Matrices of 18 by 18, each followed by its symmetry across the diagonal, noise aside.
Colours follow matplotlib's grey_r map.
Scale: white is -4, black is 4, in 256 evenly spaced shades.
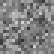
symmetric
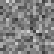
antisymmetric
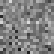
neither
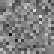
antisymmetric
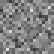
symmetric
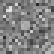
symmetric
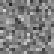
antisymmetric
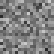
neither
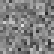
neither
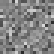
symmetric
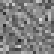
antisymmetric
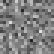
antisymmetric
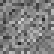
symmetric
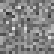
neither
